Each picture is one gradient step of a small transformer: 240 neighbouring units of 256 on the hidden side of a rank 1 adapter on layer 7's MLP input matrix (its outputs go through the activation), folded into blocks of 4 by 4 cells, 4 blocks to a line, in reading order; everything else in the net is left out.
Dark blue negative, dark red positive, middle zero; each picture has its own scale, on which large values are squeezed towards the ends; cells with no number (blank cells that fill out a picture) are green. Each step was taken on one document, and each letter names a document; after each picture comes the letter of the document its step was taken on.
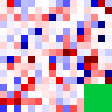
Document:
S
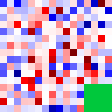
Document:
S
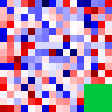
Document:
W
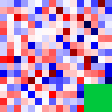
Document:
S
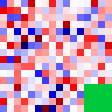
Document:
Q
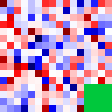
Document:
Q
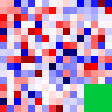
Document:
S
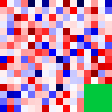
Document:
W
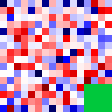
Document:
W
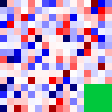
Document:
Q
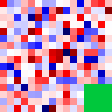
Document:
S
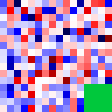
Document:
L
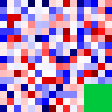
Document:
W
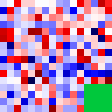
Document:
L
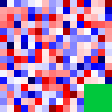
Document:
L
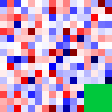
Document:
S
